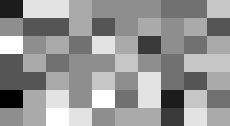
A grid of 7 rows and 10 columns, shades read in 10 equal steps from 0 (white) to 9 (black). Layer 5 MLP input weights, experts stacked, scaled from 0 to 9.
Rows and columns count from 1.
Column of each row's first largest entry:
1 2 7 1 1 1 8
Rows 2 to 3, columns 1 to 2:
4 6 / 0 4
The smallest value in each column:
0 1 0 1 0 2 1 4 1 2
